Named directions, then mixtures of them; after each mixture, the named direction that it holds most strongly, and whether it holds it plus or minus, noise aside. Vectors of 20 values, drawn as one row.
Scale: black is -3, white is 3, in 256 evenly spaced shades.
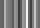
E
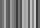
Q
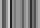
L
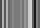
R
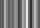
E, plus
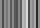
Q, plus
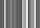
Q, plus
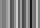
Q, minus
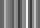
E, plus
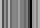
R, minus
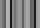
L, plus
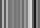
R, plus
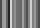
L, minus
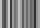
L, plus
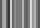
L, minus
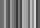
Q, plus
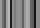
L, plus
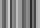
L, plus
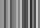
Q, minus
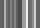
E, plus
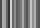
L, minus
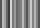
L, minus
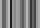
L, plus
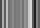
R, plus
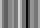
E, minus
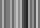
Q, minus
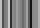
L, plus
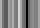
E, minus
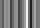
E, plus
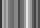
R, plus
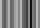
Q, minus
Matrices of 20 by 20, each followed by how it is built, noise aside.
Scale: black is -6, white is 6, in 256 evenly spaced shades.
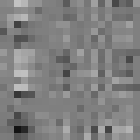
low rank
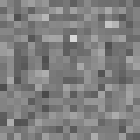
low rank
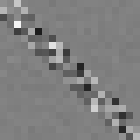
banded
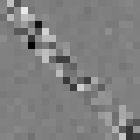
banded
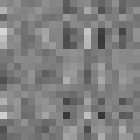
low rank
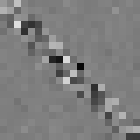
banded
